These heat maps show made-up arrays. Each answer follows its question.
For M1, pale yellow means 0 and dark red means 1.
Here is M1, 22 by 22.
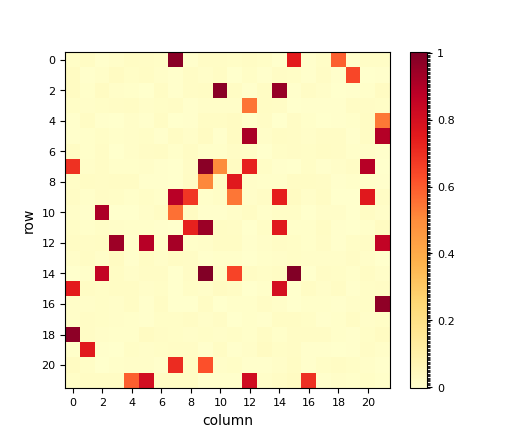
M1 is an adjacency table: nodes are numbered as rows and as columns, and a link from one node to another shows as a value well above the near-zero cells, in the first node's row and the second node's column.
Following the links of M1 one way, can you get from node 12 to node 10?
yes
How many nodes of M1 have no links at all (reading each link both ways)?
3
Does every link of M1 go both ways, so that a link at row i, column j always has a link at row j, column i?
yes
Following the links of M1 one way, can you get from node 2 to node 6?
no
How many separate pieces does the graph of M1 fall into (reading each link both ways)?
5
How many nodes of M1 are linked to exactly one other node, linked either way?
6
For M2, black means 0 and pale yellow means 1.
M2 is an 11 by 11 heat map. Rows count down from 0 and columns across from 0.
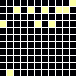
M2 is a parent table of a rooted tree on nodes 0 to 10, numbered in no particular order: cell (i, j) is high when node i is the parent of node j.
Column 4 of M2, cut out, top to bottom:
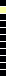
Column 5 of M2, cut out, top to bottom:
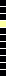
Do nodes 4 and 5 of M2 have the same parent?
no
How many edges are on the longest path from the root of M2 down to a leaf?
4
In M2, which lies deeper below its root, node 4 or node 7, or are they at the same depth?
node 4
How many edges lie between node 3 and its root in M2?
0
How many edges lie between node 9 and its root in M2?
4
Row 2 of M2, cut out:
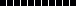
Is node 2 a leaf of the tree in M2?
yes
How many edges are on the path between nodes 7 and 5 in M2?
2
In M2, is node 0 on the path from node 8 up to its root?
yes
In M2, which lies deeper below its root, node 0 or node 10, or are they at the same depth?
node 10
